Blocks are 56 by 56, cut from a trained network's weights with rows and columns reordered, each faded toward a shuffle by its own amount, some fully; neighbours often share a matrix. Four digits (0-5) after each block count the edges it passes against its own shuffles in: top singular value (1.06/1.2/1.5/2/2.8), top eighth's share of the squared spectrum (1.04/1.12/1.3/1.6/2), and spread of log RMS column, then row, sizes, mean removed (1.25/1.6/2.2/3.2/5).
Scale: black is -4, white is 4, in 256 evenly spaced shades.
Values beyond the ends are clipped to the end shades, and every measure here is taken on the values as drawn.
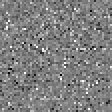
2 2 0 1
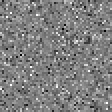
1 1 0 0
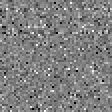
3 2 0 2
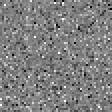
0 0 0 0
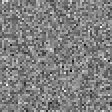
0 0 0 0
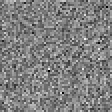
0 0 0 0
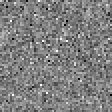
0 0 0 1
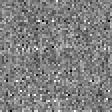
2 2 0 2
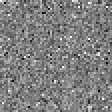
1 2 0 1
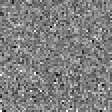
0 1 0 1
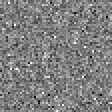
1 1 0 0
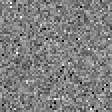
0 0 0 0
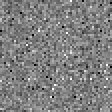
1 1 0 1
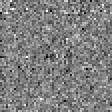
1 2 0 1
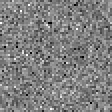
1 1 0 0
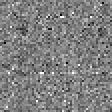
2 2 0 2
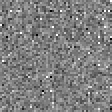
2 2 0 1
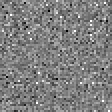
0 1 0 1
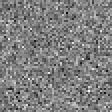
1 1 0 0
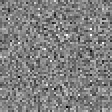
3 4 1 2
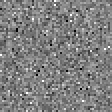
0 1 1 0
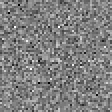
0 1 0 1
